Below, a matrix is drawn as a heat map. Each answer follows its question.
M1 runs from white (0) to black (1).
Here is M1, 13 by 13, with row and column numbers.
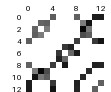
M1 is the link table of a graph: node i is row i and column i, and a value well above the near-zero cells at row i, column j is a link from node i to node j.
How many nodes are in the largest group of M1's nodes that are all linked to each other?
5
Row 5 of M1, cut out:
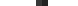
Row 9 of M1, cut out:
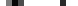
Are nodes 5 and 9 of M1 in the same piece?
no
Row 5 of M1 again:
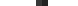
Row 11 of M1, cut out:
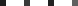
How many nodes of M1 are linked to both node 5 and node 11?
0
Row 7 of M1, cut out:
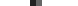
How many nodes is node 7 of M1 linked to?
2
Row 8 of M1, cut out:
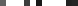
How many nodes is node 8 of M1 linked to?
5
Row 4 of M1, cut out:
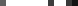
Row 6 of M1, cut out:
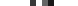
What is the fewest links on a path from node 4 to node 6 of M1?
2
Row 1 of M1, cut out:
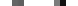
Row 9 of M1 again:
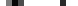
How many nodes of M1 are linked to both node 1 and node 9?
3
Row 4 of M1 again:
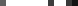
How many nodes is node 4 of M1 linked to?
4
